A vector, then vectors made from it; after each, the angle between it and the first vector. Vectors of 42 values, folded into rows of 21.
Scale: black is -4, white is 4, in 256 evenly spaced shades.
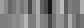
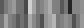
partly opposed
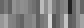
partly opposed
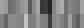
nearly parallel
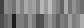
partly opposed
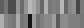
orthogonal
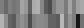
partly aligned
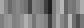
nearly parallel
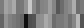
partly opposed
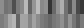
partly aligned
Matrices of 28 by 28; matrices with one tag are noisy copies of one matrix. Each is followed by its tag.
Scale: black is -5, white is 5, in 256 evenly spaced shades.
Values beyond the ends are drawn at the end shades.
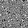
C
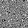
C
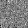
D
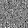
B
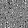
B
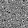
C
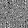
B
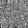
D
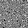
C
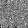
D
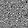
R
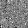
D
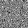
C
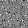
C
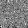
D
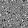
C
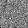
D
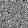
C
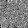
D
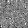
D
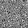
C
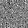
B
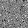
C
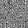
B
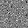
R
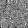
D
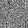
B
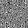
B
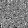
D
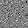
R
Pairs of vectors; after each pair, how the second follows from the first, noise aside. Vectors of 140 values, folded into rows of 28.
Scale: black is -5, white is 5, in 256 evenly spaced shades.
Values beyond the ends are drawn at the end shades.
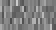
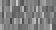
copied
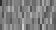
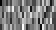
scaled up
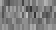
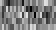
scaled up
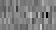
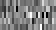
scaled up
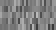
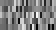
scaled up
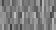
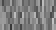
copied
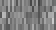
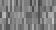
copied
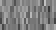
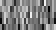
scaled up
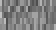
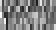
scaled up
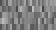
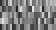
scaled up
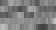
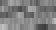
copied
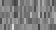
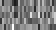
scaled up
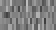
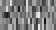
scaled up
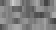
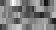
scaled up
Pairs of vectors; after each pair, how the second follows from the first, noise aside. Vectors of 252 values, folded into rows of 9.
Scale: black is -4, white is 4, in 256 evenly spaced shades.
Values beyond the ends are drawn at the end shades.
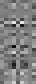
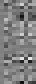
wrapped around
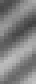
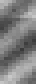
wrapped around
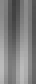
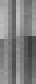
wrapped around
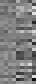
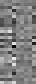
wrapped around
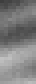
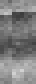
wrapped around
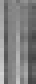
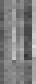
wrapped around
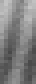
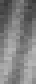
negated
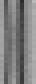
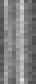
negated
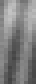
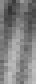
negated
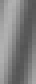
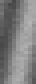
negated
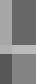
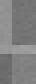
shrunk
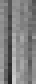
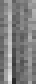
negated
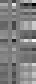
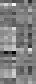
wrapped around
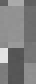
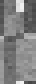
wrapped around
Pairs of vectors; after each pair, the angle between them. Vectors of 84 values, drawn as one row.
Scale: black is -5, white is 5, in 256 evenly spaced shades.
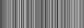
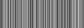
partly aligned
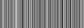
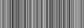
partly opposed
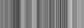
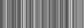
partly aligned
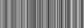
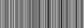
partly aligned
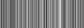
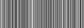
orthogonal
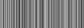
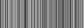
orthogonal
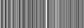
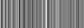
nearly parallel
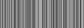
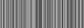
nearly opposite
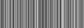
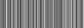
partly aligned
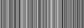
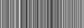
nearly opposite
